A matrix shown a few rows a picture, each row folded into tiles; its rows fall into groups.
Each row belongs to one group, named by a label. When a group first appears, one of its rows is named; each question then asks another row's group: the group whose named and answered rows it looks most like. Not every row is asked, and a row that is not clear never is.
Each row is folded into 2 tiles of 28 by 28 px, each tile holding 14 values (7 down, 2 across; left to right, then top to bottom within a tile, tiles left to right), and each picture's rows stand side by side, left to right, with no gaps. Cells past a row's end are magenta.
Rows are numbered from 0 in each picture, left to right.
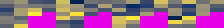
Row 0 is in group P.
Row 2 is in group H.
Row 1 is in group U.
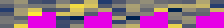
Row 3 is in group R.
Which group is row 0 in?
P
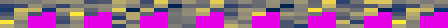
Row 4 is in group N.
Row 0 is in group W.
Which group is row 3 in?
N
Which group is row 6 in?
N
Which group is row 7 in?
W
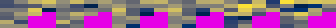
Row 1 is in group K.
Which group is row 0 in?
N
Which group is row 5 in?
K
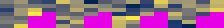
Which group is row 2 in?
H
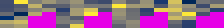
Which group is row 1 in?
P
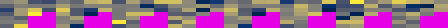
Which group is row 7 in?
K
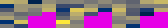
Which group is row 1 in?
W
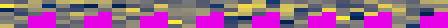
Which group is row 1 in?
K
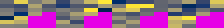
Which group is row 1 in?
N
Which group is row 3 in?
H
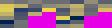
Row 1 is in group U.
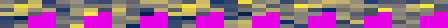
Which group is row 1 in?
P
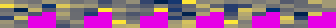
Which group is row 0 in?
R
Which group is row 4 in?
W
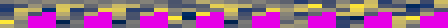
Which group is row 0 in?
W
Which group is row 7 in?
H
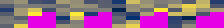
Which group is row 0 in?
P
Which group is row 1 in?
R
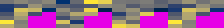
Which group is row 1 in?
N
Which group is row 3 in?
W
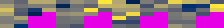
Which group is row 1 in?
N
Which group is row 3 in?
K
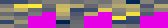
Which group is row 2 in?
U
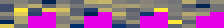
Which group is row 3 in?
K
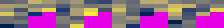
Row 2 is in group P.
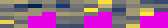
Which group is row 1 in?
N
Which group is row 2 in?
P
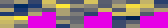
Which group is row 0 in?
H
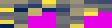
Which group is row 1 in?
P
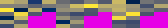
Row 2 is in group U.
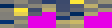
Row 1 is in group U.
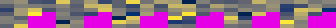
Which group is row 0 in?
P
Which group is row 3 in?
U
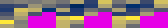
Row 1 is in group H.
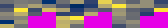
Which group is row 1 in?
H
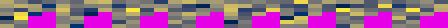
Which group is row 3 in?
K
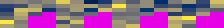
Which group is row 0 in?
W
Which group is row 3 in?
H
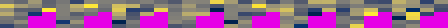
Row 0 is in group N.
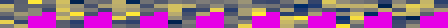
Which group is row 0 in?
N
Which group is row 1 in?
U
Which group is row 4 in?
P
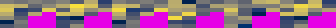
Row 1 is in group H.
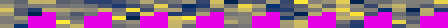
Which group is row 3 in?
H
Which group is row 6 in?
U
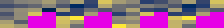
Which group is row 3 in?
H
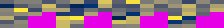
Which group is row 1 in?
H
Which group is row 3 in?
U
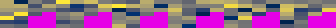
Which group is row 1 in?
K
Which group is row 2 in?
R
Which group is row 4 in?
R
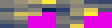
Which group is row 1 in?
P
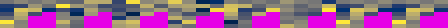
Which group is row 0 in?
W
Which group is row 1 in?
R
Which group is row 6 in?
W
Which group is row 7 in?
W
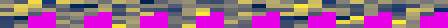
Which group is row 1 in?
K
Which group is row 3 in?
P
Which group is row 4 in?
K
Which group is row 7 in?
W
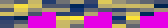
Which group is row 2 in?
R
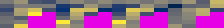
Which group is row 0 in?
P
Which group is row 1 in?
W
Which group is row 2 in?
W
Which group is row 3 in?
N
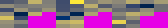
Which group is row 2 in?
K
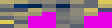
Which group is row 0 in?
K
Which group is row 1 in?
N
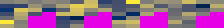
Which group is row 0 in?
W
